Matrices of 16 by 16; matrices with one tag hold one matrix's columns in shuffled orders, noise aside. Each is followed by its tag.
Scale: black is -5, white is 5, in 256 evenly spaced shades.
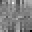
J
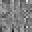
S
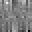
J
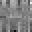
J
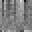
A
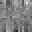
J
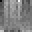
A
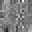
S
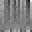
A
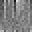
A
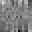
J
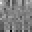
J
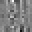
S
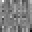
S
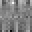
J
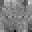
J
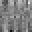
J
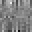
J
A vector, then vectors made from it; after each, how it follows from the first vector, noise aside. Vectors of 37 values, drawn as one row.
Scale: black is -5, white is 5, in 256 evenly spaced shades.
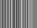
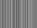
shrunk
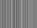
shrunk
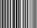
scaled up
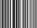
scaled up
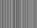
shrunk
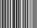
scaled up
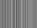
shrunk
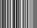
scaled up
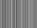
shrunk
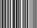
scaled up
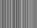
shrunk
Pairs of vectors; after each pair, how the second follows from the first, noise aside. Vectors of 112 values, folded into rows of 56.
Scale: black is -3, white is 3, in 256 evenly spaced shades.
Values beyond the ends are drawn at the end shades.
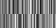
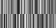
reversed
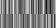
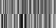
shuffled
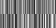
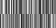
reversed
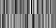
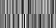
reversed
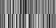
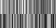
shuffled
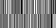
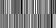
copied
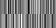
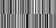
reversed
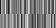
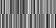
reversed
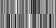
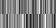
shuffled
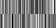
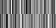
shuffled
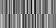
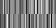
shuffled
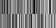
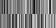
copied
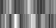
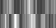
copied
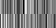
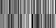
reversed
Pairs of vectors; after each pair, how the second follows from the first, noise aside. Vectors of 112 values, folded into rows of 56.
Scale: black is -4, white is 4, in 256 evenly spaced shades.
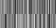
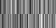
shuffled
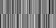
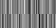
wrapped around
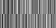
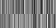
shuffled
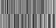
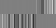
partly zeroed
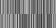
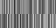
shuffled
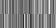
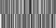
shuffled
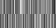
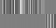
partly zeroed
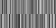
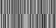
shuffled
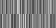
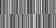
wrapped around
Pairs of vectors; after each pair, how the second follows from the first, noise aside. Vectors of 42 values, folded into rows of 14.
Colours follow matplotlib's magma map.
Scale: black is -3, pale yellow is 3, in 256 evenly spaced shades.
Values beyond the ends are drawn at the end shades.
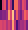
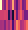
negated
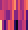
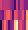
negated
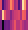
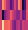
negated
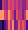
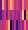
shuffled
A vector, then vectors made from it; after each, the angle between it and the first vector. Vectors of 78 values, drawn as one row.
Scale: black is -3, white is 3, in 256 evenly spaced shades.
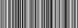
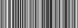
nearly parallel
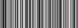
orthogonal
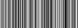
nearly parallel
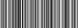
nearly parallel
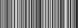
partly opposed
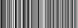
orthogonal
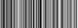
partly opposed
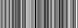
partly aligned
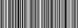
nearly parallel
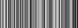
partly aligned
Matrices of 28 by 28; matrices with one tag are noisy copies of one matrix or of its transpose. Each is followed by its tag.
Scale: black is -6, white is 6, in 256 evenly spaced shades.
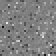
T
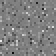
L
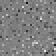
T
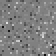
T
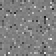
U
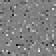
U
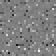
U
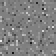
L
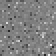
T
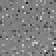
T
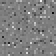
L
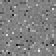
U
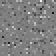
L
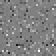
U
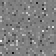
L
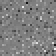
T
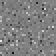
L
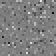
L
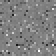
U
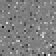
T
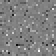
U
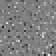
T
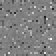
U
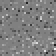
T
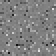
U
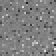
T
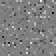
L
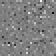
L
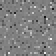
U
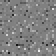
U
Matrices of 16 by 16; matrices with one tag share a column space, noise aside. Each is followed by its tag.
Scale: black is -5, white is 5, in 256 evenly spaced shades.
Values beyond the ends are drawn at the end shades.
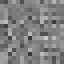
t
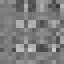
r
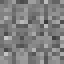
t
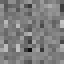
r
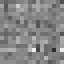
r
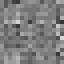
t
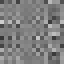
t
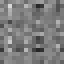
r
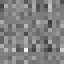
r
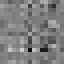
r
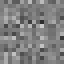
t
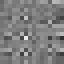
t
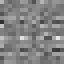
t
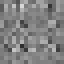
r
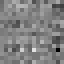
r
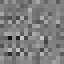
t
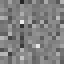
t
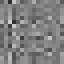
t
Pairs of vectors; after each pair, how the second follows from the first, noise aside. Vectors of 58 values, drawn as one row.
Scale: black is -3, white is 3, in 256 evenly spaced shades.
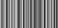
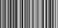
negated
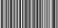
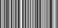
sign-scrambled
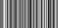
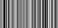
negated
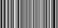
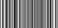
negated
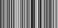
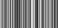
negated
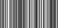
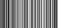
sign-scrambled
